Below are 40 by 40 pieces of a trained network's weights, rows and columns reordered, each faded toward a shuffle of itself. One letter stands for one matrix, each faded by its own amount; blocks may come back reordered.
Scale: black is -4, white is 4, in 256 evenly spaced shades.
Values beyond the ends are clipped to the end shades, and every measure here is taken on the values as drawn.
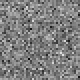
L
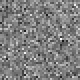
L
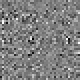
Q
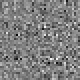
Q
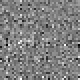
Q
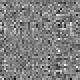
Q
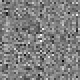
Q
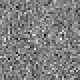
L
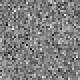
L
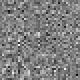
Q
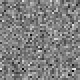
L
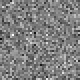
L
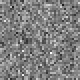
L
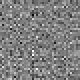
Q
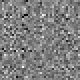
Q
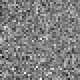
L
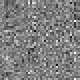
Q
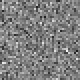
L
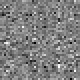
Q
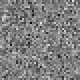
L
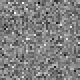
L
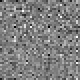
Q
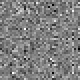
Q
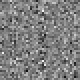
Q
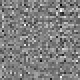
Q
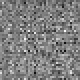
Q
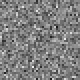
L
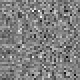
Q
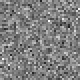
L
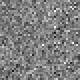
L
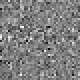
Q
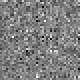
Q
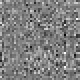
Q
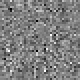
Q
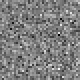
L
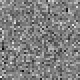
L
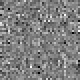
Q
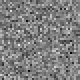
L
